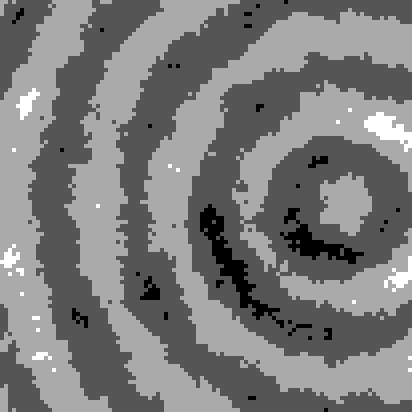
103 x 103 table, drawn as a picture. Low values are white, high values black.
Rings: centred on the middle right. Slope: none. Seam: none. Ninth with the highest average: middle right.
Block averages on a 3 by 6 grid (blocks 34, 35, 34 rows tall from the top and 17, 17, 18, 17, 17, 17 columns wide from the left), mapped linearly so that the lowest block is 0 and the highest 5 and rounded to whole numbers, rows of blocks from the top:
122310
101452
032320
